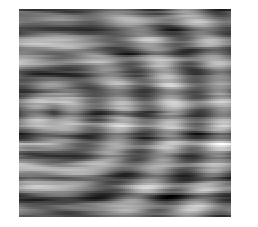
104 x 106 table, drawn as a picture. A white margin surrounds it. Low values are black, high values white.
Concentric rings centre on the middle left. Stripes running across repeat 10 times from top to bottom. The ninth with the highest average is the middle right.
